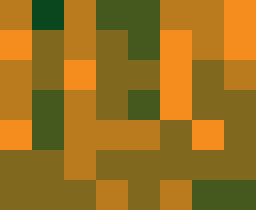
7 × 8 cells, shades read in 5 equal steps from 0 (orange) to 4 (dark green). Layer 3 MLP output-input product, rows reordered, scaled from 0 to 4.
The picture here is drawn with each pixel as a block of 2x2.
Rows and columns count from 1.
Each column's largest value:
2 4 2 3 3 2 3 3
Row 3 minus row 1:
0 -2 -1 -1 -1 -1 1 1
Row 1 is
1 4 1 3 3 1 1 0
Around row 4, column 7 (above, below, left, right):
2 0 0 2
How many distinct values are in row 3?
3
